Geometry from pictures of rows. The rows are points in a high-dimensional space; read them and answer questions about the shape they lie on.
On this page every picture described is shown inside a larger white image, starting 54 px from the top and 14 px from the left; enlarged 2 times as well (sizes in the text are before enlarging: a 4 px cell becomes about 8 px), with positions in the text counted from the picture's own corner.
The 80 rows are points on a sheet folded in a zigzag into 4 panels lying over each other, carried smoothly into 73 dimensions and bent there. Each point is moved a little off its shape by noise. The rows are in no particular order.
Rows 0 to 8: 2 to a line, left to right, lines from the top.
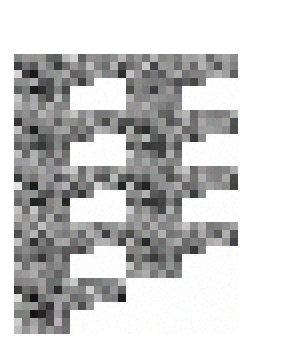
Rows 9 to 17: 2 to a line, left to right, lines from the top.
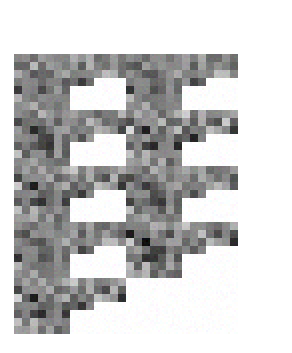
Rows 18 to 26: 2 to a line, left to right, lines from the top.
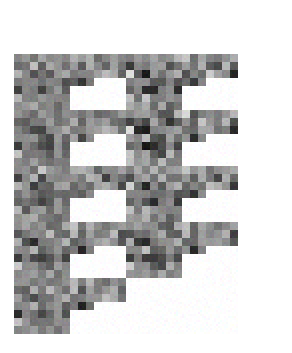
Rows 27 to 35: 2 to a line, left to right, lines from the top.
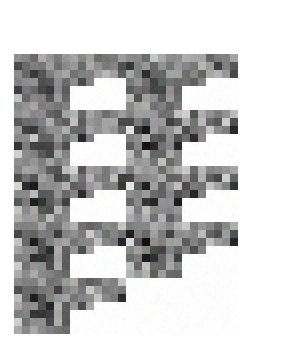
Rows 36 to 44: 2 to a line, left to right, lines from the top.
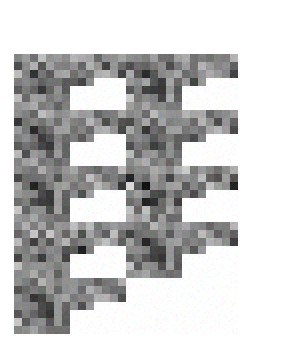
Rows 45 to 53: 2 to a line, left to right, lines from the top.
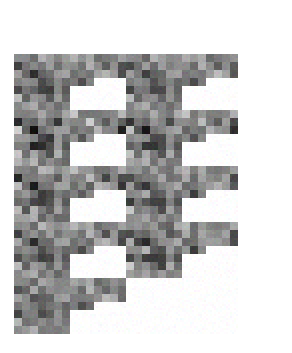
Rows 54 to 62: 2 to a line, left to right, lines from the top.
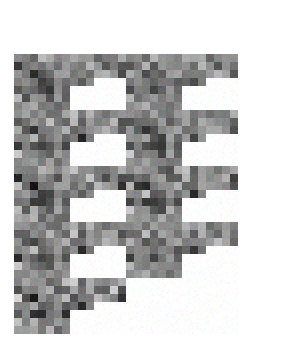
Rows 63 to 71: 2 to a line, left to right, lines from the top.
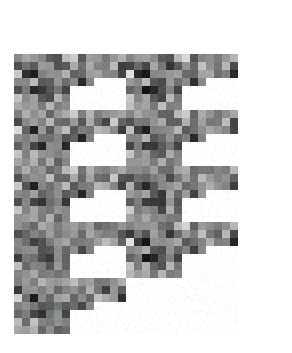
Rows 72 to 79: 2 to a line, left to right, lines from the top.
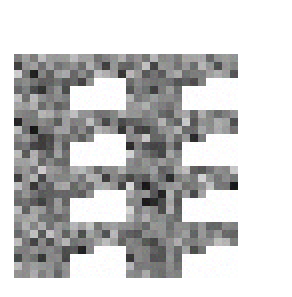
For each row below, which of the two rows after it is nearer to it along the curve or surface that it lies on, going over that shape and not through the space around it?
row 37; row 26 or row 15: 15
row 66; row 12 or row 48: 12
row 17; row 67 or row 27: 67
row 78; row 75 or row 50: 75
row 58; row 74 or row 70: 74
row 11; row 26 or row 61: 61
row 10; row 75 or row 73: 73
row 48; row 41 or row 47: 41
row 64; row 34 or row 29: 29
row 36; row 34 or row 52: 34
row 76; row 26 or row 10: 10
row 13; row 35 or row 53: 53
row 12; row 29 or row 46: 29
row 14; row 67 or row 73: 73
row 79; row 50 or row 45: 45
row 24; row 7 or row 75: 75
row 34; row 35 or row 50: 35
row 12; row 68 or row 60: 60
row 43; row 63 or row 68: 68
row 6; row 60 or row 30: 30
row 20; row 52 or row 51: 51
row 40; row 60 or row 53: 53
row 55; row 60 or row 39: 39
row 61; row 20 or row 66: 20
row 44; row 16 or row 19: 16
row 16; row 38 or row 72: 38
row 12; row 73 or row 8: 73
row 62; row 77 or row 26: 26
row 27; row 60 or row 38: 38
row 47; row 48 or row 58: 58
